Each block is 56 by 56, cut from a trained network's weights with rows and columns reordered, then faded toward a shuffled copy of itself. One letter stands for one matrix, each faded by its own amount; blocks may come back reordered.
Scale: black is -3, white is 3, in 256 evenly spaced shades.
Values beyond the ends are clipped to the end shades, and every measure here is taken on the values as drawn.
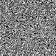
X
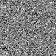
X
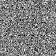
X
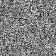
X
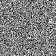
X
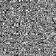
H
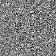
H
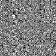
H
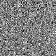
X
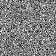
X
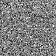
X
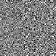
H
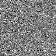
X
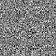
H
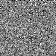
X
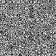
H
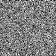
X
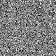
X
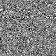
X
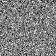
X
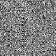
H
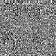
H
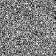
H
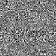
H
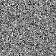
X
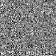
H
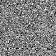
X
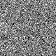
X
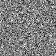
X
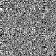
H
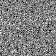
X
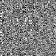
H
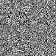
H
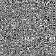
H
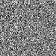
H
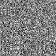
H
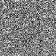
H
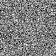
X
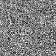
H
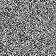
X
